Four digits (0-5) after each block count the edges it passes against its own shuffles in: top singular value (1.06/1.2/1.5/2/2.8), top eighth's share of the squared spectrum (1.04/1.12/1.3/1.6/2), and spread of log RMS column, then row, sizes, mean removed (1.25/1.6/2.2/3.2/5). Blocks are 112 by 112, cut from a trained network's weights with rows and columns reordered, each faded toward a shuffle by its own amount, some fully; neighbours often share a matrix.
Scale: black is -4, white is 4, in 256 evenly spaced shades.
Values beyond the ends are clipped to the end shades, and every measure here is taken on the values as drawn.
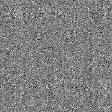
3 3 1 2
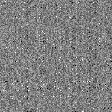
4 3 1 2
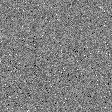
0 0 0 0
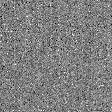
3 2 0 1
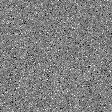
2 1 0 0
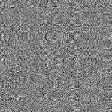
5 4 2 3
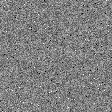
0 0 0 0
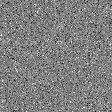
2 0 0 0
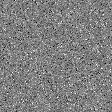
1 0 0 0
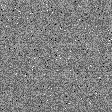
1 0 0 0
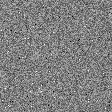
0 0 0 0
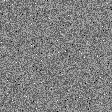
0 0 0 0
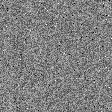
1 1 0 0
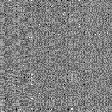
4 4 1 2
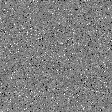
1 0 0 0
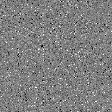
3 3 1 1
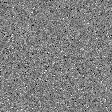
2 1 0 0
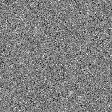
3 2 1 0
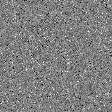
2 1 0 1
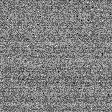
3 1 0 0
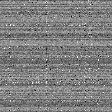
5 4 2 2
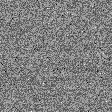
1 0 0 0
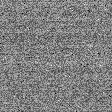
2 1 0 0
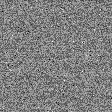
1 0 0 0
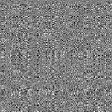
4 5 3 3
